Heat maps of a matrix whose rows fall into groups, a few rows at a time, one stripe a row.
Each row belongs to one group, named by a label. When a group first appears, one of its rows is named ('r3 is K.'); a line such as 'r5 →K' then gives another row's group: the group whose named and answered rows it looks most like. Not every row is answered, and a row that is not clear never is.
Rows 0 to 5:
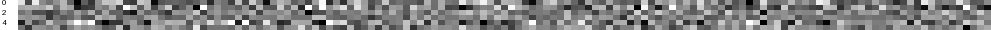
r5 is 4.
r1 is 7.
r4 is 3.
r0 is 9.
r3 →9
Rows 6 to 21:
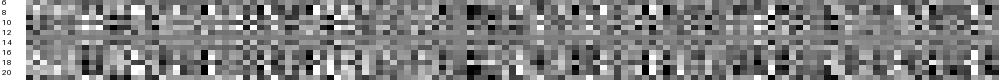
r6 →9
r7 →7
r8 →7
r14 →3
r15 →9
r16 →7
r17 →7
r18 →9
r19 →7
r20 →7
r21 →3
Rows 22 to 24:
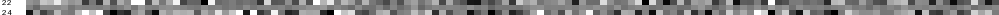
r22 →7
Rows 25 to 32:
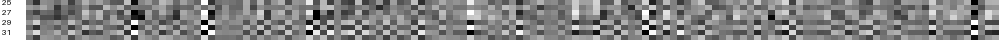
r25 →4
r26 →9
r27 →4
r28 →4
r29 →7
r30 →4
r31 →7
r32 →4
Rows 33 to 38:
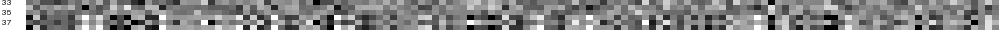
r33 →4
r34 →9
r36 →3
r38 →3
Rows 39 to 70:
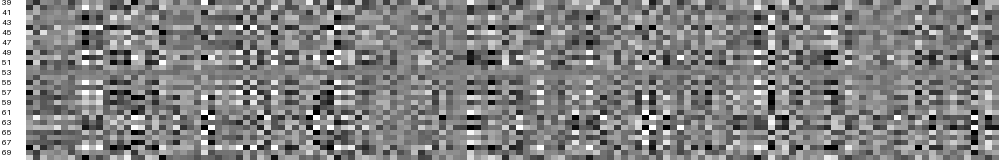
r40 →3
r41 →7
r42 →9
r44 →3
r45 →9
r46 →7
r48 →9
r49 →3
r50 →7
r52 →9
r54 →4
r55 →3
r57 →3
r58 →4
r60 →4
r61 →4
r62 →7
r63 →9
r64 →7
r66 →9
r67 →4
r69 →4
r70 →9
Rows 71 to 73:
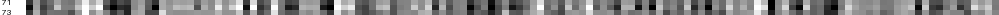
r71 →3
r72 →3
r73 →3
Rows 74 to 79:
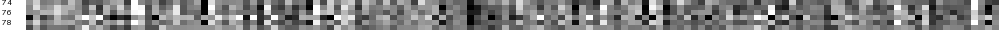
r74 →7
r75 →7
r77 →3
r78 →7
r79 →3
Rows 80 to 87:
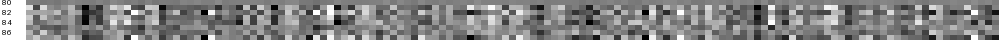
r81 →9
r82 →7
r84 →9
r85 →4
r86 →9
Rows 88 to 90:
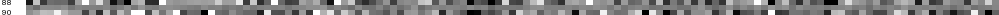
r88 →3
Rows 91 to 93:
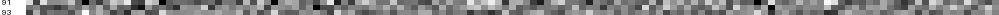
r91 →9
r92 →4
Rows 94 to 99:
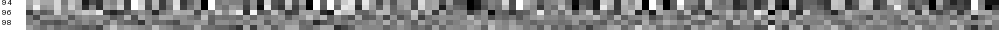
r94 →7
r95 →7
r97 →4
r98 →4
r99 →9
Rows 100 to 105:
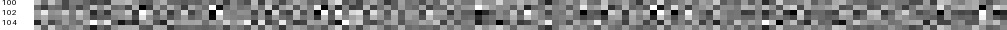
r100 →9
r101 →4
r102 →7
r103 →7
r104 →3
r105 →9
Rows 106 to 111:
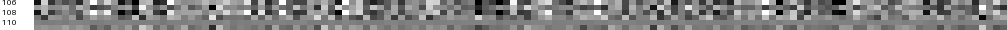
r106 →3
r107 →7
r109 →4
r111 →7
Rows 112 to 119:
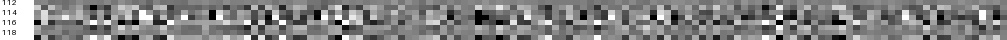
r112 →4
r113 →9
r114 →7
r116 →3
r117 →9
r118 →9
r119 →3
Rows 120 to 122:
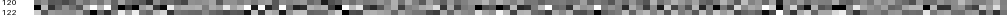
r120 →4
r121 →3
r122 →9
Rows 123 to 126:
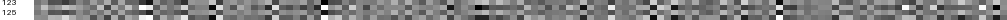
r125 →4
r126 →7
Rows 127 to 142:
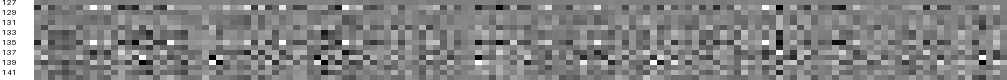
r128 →3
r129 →4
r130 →9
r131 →9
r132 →4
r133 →4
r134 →4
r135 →3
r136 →4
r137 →9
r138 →7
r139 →4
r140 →9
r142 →9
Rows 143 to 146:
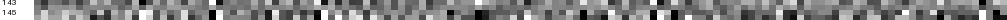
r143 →4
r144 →4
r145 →7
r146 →7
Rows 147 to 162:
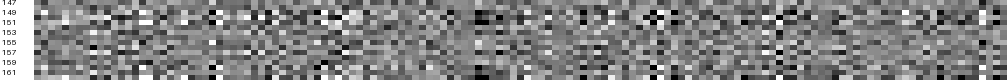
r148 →9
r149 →7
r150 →3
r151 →7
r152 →9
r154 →4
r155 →4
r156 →9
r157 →3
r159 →4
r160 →7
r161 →3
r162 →7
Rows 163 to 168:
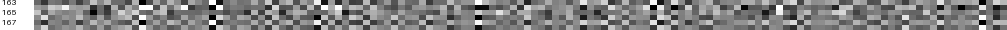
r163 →4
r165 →9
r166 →7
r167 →4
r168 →7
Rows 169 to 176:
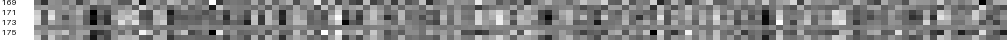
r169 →4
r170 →7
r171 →9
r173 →9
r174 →4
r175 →7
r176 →9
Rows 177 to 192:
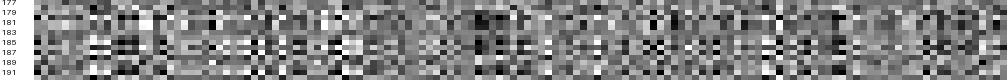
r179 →7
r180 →3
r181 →7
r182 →7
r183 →9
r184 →3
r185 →3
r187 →3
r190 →3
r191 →3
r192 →9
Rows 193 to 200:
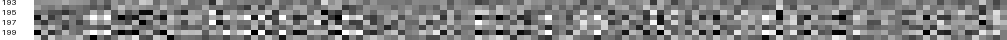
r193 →7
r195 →4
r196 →3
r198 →9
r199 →3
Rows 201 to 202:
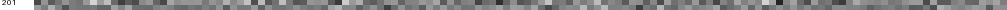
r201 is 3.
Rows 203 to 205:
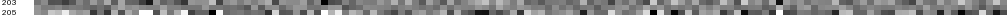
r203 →4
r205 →7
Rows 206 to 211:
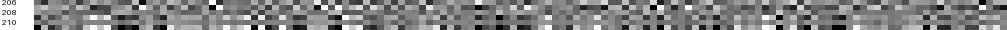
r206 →4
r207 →7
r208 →9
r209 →3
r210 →4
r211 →3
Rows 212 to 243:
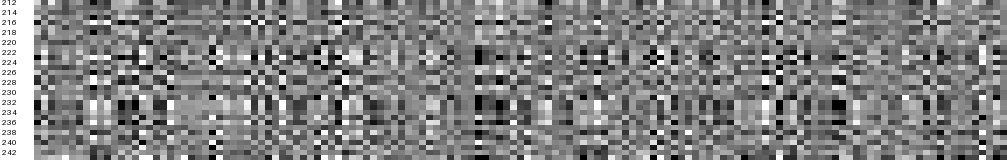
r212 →9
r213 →9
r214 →4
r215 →9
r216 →3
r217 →9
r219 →4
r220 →4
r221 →7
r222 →7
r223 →3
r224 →7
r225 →4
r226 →9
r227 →3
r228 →3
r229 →9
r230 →9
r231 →7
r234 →3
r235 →4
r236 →3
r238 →7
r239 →3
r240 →4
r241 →7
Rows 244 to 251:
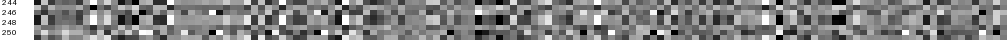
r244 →3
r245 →9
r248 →3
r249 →9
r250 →7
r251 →3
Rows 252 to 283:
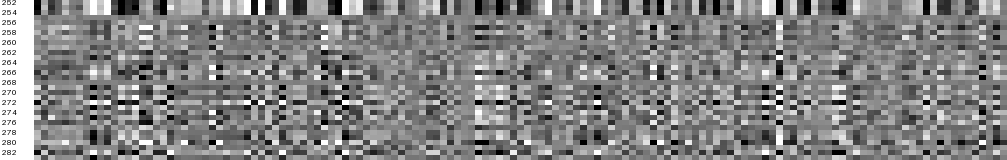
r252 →3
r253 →3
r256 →9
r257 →7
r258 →9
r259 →7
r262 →4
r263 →9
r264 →4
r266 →3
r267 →4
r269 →9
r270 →4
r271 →9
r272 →3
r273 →9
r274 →4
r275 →9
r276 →4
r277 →7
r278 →9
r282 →3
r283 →9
